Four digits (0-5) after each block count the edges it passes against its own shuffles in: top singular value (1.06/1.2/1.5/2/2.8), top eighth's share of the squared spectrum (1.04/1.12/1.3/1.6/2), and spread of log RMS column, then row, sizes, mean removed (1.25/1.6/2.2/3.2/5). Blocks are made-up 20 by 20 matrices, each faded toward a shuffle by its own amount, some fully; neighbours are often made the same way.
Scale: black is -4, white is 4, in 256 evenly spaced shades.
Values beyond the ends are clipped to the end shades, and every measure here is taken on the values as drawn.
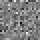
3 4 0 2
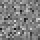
1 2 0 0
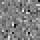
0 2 0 1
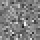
0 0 1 0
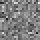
3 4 1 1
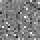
0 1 0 0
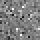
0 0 0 0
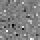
0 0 0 0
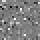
0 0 0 0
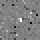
0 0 0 0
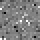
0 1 0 0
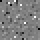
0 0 0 0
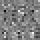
3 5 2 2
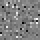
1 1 0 0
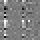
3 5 2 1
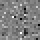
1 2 1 0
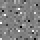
0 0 0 0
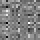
3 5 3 2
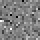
0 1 0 0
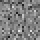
2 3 1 0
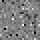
0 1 0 0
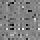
3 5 1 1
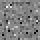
0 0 0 0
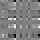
4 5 3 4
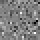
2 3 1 1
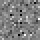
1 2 0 0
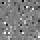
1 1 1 0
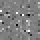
2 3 1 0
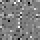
2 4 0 1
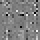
3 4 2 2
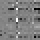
3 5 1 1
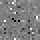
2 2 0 0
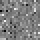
0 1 0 0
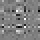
4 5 2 3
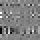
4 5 2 3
